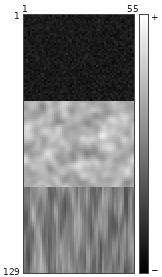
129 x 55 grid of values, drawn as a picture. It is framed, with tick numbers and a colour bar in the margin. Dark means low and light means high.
It is made of 3 by 1 panels. Panel 1,1: very low, fine-grained, faint in contrast. Panel 2,1: high, blotchy. Panel 3,1: middling, streaked downward.
